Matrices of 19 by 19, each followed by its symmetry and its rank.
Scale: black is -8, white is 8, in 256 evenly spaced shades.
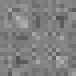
symmetric, rank three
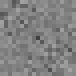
symmetric, full rank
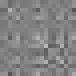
symmetric, rank three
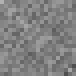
symmetric, full rank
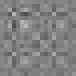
symmetric, rank three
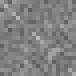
symmetric, full rank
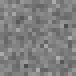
symmetric, full rank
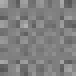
symmetric, rank two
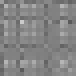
symmetric, rank two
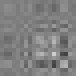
symmetric, rank two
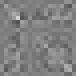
symmetric, rank three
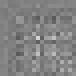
symmetric, rank three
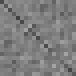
symmetric, full rank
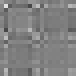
symmetric, rank two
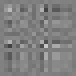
symmetric, rank two
